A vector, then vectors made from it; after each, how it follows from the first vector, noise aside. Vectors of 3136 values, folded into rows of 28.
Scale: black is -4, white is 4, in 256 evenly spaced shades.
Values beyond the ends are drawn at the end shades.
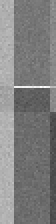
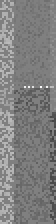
partly zeroed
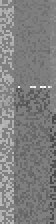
partly zeroed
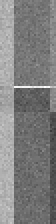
copied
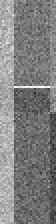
copied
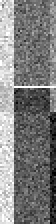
scaled up
